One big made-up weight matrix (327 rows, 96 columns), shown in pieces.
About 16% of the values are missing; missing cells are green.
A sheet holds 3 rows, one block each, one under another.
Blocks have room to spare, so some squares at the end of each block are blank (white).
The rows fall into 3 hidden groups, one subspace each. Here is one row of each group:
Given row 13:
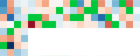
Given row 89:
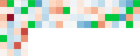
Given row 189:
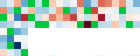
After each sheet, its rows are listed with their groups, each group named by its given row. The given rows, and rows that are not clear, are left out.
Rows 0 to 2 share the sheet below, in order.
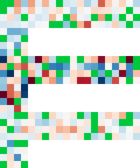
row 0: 189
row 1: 89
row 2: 189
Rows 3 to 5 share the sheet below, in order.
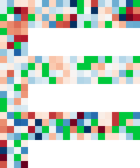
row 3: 13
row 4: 89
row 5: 13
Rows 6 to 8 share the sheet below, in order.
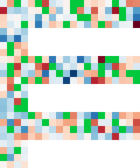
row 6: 13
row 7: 189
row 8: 13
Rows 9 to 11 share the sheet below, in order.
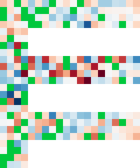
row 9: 189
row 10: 189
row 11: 189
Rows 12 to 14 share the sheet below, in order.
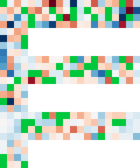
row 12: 89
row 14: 189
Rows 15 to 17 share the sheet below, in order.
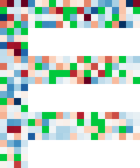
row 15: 13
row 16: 189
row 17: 13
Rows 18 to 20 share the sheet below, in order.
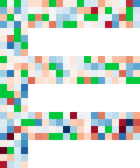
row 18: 13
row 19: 89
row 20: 89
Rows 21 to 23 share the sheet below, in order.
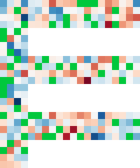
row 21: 13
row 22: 189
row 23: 189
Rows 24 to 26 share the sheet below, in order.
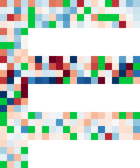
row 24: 13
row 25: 89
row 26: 13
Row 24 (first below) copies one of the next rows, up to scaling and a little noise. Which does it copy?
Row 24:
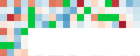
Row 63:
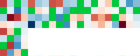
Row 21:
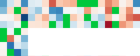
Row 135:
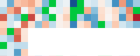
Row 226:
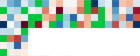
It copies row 63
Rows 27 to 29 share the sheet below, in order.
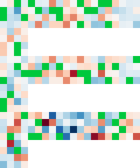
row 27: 189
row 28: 189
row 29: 189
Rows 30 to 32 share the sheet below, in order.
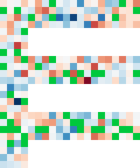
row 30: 189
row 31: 189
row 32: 189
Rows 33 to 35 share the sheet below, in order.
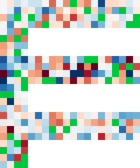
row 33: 189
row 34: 13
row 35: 89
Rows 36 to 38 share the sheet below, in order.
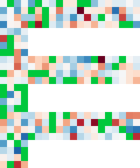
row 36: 13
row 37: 189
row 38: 13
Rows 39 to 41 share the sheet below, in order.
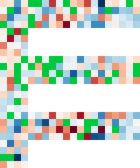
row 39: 189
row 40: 189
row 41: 189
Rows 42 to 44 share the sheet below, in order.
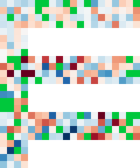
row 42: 13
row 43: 13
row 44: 189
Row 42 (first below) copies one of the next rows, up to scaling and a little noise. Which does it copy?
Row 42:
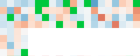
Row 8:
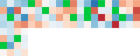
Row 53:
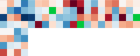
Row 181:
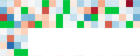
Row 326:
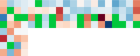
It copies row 8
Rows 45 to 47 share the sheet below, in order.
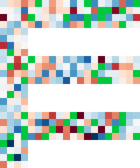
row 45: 13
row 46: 189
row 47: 189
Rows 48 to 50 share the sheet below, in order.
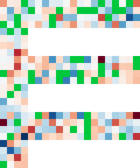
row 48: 13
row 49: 189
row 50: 13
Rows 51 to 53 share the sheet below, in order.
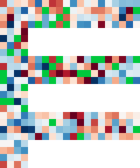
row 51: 89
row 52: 189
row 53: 13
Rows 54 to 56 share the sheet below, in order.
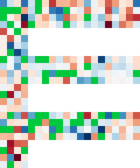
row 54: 13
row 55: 189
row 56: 189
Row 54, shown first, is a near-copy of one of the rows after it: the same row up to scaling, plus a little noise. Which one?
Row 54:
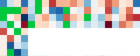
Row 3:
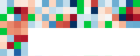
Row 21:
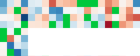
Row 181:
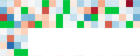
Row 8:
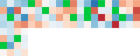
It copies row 21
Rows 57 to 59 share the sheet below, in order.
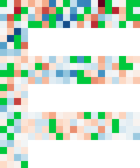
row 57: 189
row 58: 189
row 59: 189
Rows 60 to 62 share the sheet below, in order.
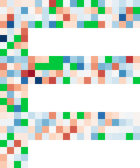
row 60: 89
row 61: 13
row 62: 189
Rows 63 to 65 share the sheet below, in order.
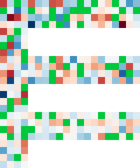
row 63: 13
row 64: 89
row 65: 89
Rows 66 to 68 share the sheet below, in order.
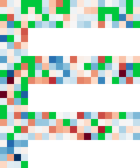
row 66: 89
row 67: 89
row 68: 189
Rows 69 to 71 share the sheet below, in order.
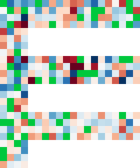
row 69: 13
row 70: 13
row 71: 89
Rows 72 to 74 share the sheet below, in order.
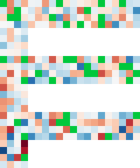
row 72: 13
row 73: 13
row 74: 89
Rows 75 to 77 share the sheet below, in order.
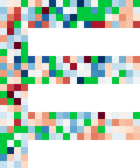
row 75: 189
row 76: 189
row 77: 189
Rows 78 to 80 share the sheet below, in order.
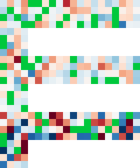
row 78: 13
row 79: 13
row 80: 89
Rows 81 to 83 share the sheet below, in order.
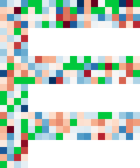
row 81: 13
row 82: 13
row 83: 89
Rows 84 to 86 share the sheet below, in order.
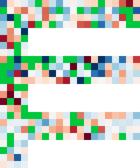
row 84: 89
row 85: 189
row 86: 189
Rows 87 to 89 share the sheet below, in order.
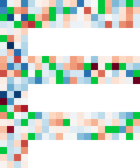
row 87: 13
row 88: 13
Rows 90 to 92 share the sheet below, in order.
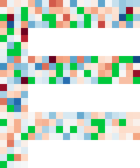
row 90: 89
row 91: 13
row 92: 189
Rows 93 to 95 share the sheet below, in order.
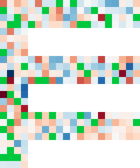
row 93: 13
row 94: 89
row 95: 189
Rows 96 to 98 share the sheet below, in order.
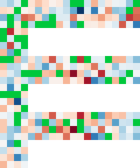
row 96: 13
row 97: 189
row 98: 189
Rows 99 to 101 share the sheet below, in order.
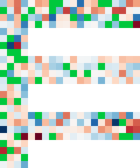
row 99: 13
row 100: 89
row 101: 13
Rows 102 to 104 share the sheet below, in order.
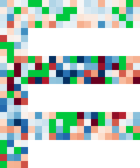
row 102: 89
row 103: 189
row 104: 13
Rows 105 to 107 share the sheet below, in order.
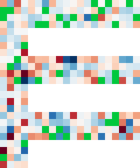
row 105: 13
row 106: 13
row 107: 89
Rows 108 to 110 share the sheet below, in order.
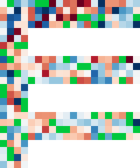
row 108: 189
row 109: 89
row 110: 89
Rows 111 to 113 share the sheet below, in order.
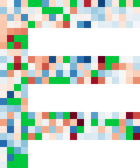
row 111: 189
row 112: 189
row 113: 13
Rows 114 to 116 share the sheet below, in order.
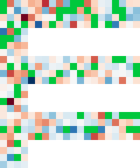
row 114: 13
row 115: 13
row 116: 189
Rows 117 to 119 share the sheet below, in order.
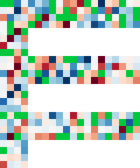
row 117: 189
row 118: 189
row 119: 89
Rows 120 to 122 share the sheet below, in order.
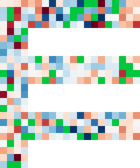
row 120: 189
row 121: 89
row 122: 189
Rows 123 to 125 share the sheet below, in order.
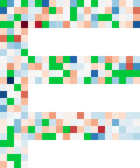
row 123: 13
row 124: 89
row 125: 189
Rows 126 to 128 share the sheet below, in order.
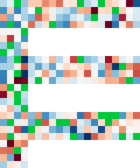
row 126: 13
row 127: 13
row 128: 189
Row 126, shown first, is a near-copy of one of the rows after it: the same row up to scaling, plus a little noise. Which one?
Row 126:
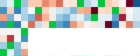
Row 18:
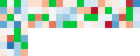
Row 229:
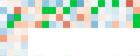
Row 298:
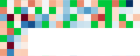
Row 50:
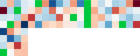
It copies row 18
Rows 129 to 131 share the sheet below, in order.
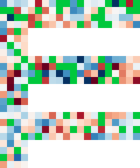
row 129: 13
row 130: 189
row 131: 189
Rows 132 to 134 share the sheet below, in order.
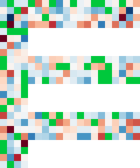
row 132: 89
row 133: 89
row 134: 89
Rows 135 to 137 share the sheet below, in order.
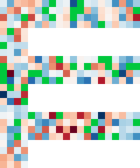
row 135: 13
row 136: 89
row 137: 189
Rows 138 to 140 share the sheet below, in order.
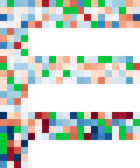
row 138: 13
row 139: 89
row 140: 89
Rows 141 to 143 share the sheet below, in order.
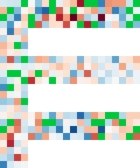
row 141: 189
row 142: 13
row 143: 189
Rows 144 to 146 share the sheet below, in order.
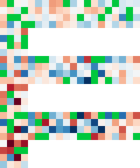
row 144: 89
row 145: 189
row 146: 189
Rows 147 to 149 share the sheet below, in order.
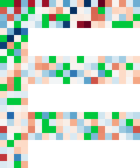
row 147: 189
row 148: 189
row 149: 13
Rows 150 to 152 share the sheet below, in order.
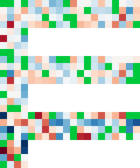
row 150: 89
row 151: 89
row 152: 89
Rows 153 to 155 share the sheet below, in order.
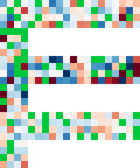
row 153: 89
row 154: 89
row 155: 13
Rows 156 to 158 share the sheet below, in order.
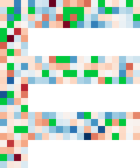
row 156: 189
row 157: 89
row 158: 189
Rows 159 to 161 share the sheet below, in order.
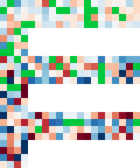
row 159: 13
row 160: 89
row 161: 89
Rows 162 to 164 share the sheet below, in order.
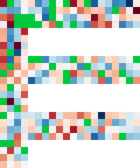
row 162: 89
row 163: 13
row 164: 189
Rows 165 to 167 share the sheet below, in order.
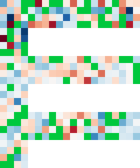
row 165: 89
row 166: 189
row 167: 189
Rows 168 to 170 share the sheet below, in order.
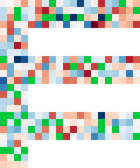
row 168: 189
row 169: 13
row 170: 189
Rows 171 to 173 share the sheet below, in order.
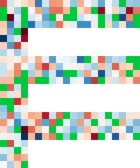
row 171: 89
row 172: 189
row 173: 13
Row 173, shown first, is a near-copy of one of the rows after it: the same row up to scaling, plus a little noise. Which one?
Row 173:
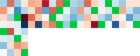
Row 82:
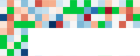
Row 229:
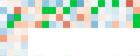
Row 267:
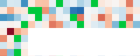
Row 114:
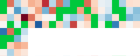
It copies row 114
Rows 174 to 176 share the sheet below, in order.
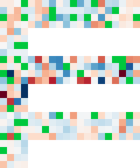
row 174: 189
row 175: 89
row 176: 89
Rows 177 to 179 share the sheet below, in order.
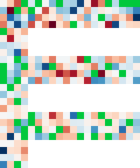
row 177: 13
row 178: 189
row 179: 89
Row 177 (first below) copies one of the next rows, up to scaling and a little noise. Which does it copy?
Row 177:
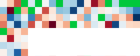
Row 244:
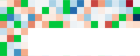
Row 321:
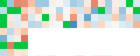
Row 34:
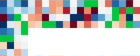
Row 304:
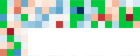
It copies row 244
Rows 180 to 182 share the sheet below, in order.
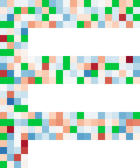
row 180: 89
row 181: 13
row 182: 89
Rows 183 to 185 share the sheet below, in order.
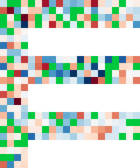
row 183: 13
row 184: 189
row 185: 13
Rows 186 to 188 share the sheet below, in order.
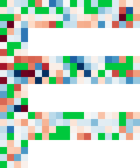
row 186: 89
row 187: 13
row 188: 89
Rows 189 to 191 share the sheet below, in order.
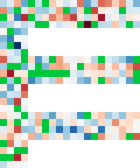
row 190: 89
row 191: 189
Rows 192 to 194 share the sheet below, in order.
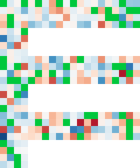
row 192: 89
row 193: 89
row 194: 13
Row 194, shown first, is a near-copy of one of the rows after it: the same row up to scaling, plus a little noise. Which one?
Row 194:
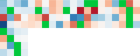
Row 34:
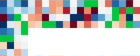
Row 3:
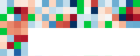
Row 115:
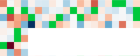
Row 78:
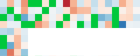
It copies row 34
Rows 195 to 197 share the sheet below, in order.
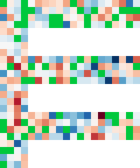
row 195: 13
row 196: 13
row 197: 189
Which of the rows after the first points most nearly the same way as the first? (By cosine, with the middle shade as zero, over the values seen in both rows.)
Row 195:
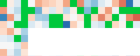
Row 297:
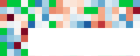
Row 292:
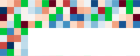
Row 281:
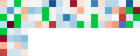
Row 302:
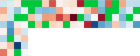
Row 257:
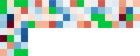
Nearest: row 302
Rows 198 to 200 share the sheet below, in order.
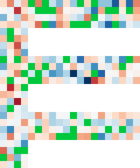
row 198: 13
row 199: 189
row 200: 89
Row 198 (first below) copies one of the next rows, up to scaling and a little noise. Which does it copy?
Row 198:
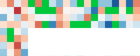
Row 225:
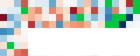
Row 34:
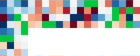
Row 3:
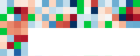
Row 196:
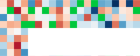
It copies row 196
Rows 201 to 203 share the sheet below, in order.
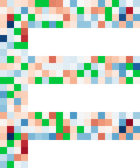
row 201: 89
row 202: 89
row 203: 89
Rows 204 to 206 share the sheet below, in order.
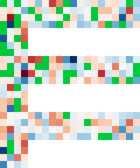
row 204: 89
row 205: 13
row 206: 89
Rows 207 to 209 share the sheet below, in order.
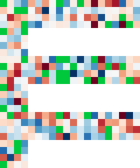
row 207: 13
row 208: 189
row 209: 13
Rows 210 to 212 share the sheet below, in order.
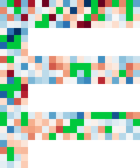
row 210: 189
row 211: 89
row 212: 13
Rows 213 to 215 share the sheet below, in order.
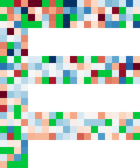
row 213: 13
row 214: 89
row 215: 89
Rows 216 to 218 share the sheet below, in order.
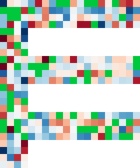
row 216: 89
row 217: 13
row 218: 89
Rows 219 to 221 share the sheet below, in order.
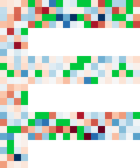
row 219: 189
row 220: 189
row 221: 189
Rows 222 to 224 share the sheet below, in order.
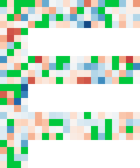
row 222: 189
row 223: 89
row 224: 89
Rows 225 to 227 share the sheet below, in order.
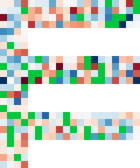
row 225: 13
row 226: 13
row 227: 13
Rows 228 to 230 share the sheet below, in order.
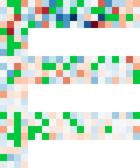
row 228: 189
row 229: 13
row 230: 13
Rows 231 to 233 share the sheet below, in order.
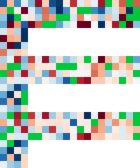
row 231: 89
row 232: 189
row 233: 189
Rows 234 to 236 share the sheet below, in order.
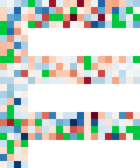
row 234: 189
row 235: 189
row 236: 13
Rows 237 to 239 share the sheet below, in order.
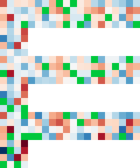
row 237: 89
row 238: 89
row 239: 89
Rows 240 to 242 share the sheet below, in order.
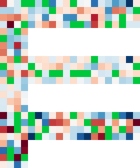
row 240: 89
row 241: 13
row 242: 89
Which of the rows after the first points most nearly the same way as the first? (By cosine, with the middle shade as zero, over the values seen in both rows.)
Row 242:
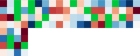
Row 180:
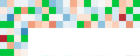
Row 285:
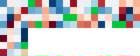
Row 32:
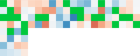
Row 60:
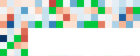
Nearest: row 60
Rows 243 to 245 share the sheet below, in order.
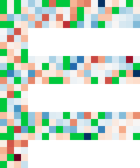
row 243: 189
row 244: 13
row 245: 189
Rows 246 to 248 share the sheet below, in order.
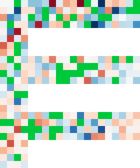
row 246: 189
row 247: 189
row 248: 189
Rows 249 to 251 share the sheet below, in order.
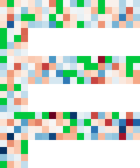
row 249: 89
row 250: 189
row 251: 89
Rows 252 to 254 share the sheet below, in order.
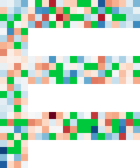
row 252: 189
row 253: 189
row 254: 89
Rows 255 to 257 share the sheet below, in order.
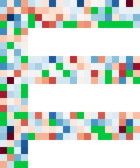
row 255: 13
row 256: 89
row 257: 89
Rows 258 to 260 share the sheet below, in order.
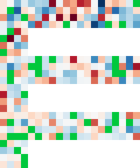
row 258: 189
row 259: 89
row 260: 13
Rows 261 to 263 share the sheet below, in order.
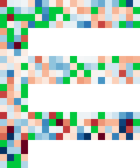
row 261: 89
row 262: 89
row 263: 89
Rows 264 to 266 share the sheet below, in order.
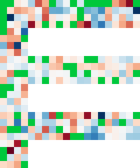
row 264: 89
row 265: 89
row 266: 189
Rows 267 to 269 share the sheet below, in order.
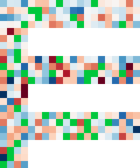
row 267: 13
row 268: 89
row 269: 13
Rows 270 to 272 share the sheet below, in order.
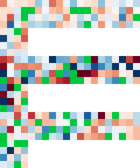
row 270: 89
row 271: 13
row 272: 189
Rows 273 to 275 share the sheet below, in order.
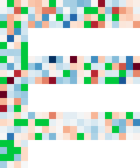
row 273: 189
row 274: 89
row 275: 89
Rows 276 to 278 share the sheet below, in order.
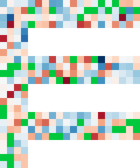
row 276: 89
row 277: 189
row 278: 189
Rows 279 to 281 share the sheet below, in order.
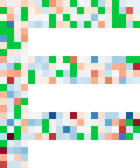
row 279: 89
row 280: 89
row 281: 89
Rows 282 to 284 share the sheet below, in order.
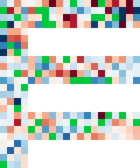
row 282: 89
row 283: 189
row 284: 189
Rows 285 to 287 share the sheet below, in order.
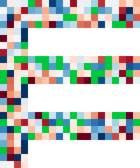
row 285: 89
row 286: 89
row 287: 89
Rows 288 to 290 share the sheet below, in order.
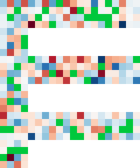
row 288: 13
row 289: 189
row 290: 13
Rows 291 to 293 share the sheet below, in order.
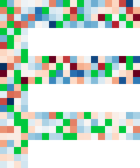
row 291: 13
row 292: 13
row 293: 13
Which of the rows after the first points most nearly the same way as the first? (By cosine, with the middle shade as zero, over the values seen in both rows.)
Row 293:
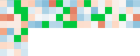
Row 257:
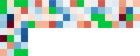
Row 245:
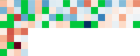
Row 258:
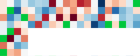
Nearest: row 258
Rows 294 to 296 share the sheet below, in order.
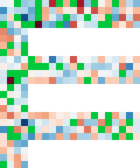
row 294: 13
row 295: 89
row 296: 13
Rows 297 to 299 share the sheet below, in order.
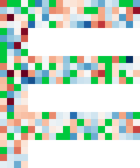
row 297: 89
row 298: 13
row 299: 13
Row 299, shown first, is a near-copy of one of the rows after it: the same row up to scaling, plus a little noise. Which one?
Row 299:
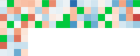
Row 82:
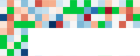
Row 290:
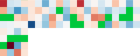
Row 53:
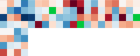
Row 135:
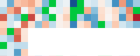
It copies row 135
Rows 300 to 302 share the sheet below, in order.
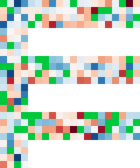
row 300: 13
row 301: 89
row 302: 189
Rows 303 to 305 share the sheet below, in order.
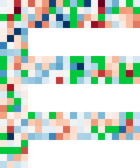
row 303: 189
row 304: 13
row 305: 89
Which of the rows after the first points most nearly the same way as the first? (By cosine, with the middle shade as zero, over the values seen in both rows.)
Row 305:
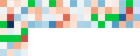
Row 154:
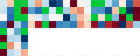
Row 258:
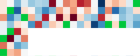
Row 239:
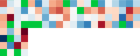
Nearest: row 239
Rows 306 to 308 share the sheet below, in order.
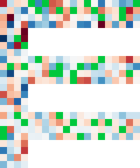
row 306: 89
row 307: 89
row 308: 89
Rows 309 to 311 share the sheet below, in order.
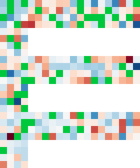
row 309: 13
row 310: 89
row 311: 89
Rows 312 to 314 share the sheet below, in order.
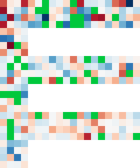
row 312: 13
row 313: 89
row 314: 189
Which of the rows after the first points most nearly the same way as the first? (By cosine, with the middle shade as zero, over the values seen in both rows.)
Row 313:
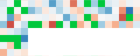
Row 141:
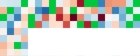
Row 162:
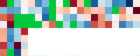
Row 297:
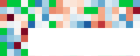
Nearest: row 162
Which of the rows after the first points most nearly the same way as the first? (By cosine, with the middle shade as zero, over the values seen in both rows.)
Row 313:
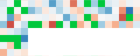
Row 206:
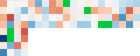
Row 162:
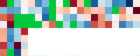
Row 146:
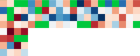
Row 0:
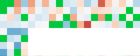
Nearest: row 162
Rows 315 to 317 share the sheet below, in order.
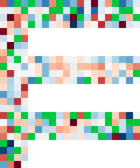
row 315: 13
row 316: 89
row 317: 13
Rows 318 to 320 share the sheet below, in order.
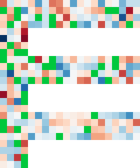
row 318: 89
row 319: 89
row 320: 89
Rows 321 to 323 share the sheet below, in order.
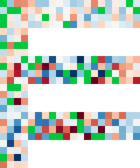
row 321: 13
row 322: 189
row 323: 189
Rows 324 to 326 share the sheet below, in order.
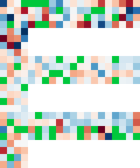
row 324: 89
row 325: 13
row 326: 13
